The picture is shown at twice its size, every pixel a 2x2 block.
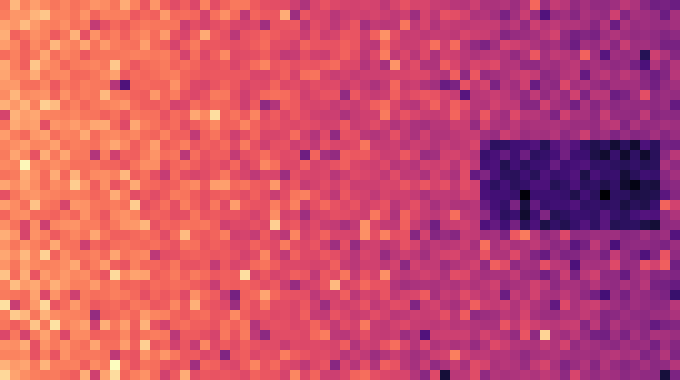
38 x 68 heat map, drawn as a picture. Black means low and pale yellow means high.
Ninth with the lowest average: middle right. Odd patch: lower, in the middle right. Odd rows or columns: none. Slope: up to the left.
